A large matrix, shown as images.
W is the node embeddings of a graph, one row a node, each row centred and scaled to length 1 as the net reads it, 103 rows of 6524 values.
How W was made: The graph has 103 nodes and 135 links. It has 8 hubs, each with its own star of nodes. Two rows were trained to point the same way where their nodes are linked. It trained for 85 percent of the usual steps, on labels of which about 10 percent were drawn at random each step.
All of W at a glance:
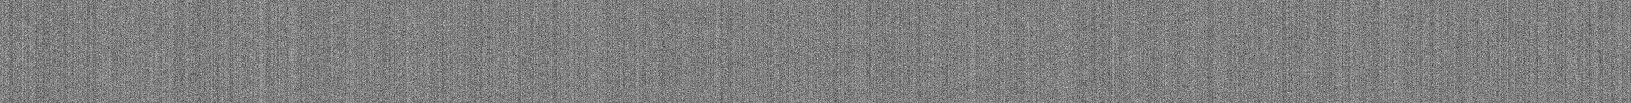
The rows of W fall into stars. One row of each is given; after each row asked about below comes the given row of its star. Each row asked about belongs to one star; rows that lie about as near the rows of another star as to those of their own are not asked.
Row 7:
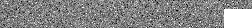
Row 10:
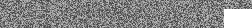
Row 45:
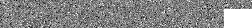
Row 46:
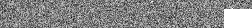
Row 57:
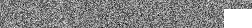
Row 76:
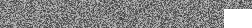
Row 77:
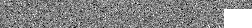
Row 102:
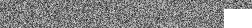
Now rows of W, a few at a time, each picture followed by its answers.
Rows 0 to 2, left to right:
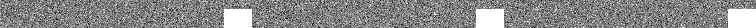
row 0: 45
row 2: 45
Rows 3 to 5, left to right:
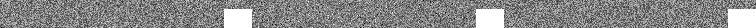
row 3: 76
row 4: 46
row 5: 45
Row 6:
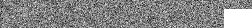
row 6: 77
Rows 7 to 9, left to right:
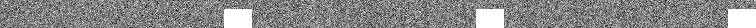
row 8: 57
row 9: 57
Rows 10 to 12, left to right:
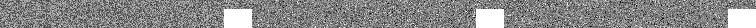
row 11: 7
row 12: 102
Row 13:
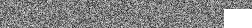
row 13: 77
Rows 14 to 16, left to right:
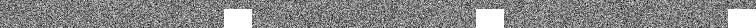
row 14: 102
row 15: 45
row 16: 76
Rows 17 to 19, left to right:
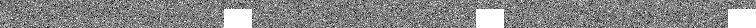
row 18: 10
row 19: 7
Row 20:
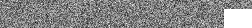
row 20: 45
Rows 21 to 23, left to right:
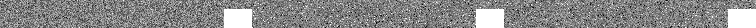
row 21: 10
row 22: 10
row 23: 10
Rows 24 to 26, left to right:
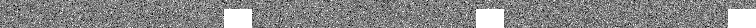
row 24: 7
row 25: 46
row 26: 77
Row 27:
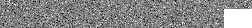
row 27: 77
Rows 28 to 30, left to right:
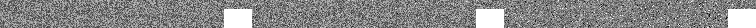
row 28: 102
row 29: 7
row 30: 76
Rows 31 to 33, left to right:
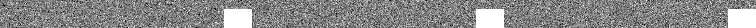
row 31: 46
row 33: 45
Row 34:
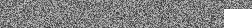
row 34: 76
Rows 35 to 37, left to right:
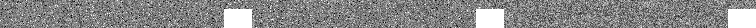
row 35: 46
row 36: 76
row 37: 102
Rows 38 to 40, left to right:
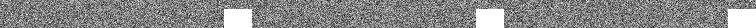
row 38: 7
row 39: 77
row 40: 10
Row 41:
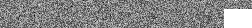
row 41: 46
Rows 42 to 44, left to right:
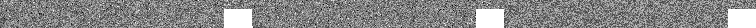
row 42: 77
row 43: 46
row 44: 77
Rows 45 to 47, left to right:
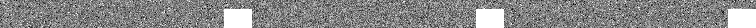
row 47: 46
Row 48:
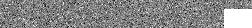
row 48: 102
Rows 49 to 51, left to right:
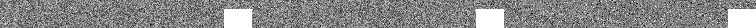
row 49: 76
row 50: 10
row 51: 57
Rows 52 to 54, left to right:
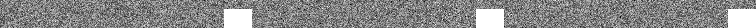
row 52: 57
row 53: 76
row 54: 76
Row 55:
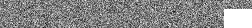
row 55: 10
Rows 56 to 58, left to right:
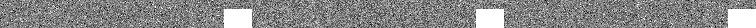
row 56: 10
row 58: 57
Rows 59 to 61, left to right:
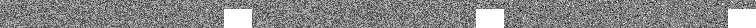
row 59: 57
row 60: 57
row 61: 102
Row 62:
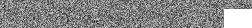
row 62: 57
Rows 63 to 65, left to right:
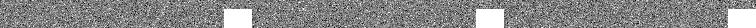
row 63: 46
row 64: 77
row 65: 77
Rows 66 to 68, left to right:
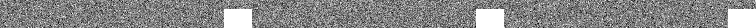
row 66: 45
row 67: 7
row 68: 102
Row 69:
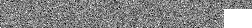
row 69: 76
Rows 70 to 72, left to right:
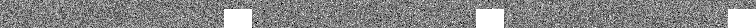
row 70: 57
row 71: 45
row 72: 10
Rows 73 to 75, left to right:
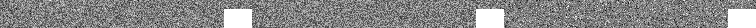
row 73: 46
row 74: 46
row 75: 102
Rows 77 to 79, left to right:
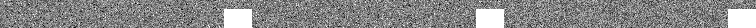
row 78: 102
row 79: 76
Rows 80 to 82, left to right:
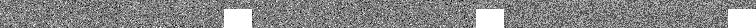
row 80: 102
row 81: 57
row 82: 7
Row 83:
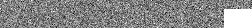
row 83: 77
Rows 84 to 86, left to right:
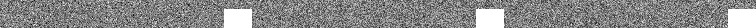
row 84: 102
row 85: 102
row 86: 77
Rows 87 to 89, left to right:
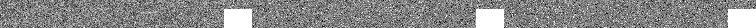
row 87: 76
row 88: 77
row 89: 45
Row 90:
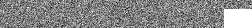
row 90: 46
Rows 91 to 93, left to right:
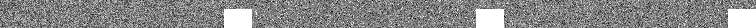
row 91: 102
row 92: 76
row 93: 45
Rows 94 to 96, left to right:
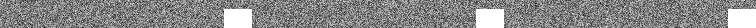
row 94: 45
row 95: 102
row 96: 76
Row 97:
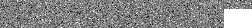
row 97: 7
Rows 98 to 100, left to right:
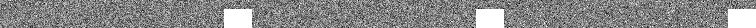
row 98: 45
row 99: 7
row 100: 45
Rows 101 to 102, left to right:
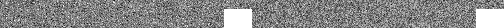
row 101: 102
